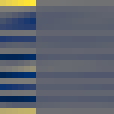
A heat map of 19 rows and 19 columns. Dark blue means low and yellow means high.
There is no overall slope. The top left is the ninth with the highest average. A vertical seam about 30% of the way across splits the table, and the right part is calmer. The grain runs across in streaks.
